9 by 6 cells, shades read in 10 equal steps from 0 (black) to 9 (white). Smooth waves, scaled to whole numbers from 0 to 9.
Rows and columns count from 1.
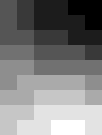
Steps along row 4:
same down same same down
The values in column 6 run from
0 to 8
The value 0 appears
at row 1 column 5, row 1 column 6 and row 2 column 6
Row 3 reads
3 3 2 2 1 1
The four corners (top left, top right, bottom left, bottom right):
3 0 7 8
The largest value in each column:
7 8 8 9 9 8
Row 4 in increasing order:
2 3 3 3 4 4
